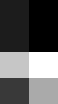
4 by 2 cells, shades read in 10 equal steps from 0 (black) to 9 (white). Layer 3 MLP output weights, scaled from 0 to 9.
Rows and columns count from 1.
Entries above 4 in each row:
0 0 2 1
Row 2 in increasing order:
0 1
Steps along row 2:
down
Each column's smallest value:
1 0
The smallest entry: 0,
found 2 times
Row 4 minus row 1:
1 6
